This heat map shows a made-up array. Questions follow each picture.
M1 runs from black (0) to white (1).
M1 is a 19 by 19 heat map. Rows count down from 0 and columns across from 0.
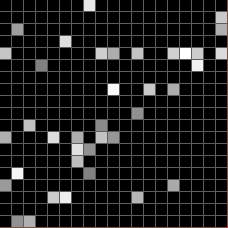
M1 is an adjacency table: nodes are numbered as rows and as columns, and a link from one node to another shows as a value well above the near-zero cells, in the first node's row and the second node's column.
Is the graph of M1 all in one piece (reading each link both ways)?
no
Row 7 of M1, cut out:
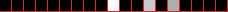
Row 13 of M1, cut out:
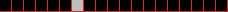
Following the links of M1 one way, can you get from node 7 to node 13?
no
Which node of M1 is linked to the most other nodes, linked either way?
node 4
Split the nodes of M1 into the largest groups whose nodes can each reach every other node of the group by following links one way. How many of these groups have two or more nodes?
2
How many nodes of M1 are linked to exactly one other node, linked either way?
2
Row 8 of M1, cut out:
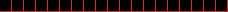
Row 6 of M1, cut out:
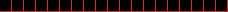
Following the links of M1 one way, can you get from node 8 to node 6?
no
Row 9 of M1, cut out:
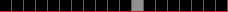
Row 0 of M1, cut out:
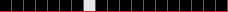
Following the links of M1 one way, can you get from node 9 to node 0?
yes
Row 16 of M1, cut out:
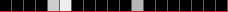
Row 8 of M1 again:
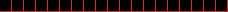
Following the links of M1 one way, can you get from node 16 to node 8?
yes
